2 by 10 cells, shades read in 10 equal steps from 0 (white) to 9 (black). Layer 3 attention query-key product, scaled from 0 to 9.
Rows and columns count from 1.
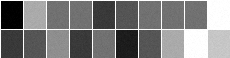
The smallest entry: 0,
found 2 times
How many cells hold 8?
1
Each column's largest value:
9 6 5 7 7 8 6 5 5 2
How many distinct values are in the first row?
6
